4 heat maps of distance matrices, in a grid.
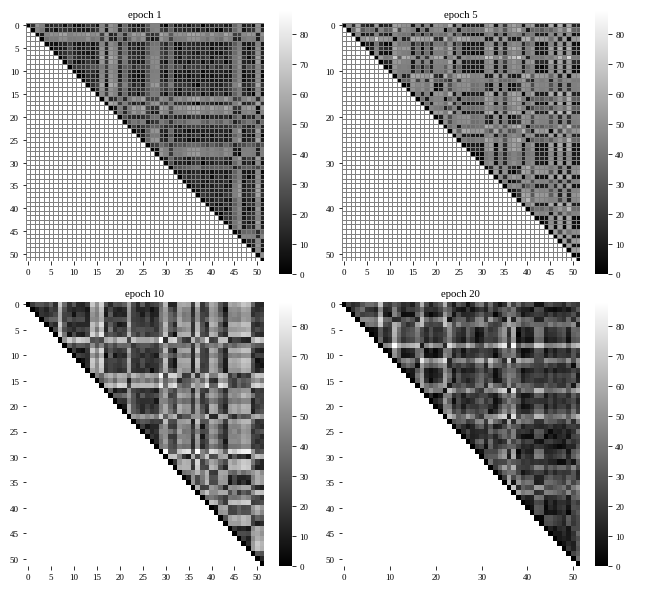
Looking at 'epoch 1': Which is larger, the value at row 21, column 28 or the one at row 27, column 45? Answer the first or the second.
the first
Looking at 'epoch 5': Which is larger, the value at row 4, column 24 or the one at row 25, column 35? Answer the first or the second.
the second
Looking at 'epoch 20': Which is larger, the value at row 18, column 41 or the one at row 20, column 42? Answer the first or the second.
the second
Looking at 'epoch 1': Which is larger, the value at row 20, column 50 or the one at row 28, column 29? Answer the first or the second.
the second
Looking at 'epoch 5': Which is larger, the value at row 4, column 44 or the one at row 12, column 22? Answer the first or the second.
the second
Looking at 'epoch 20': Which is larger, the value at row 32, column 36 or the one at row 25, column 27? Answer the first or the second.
the first
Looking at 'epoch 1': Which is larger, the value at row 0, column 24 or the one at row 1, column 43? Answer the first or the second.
the second
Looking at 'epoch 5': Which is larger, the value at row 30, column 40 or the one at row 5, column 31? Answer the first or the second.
the second
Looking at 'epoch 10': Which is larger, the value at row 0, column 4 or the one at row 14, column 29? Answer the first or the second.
the second
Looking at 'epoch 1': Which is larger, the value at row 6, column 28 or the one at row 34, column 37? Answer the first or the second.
the first
